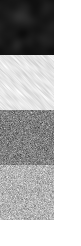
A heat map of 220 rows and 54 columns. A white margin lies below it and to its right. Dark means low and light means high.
It is made of 4 by 1 panels. Panel 1,1: very low, smooth, faint in contrast. Panel 2,1: very high, slanting down to the right, faint in contrast. Panel 3,1: middling, fine-grained. Panel 4,1: high, fine-grained.
